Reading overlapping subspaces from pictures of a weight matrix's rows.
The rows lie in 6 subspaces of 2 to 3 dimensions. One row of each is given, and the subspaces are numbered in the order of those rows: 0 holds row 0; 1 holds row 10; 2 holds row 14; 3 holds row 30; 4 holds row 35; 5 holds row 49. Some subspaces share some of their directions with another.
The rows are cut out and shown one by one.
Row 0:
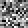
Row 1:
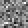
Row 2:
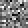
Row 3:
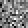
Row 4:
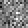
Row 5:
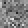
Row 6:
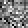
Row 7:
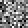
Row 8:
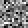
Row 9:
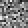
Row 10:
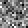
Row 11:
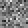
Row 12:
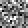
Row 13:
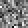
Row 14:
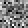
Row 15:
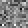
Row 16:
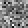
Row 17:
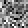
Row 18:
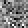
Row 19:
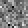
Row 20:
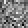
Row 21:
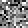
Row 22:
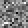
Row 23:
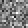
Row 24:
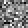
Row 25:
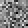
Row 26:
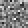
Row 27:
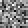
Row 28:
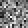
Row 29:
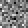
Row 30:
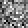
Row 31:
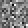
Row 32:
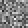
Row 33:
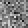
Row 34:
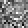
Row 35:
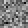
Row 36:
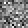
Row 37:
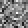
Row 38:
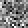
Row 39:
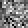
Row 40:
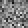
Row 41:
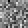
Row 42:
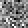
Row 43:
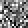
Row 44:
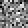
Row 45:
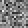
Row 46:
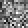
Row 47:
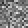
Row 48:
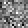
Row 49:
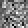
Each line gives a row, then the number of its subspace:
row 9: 0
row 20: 3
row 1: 4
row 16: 2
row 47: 1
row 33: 0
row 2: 0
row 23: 5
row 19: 1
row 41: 1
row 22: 4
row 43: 3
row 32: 5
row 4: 0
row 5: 5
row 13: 1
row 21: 3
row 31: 5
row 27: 5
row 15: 3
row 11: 0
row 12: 2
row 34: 3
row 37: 3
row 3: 2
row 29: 2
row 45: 5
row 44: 0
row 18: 3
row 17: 3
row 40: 0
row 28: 1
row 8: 4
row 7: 5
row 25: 1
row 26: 0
